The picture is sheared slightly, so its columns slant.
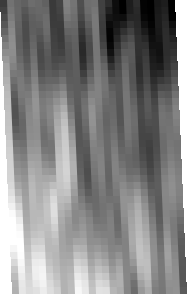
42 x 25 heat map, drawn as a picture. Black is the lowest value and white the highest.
Ninth with the highest average: bottom left. Slope: up to the bottom left. Lone odd cells: none. Histogram: bell-shaped. Grain: streaks running down. Ninth with the lowest average: top right.
